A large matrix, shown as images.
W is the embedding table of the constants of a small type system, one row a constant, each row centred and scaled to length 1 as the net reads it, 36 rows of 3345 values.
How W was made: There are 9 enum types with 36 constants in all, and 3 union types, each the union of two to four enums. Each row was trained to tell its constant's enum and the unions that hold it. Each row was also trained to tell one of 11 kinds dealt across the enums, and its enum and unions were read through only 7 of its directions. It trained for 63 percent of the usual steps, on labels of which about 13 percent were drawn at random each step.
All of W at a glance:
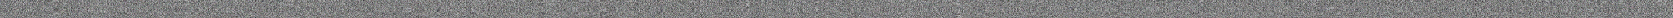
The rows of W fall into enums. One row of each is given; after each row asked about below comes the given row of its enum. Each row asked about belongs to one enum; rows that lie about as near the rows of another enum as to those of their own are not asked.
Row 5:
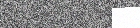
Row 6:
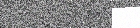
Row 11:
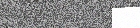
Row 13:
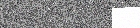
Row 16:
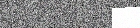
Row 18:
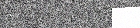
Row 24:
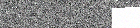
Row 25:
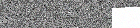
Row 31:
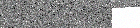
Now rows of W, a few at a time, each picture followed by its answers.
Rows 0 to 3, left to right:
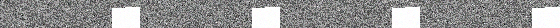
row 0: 6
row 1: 24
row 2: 6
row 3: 5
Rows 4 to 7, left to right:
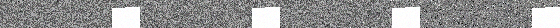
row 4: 18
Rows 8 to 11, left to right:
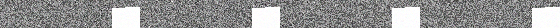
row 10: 24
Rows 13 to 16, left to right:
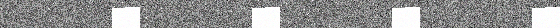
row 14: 16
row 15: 11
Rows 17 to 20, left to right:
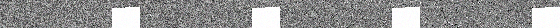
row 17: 18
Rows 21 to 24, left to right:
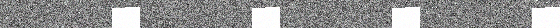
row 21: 18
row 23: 18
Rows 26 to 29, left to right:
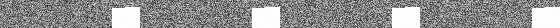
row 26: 24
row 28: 24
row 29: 5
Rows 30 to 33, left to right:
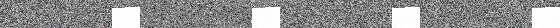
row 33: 25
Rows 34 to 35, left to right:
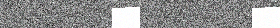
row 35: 11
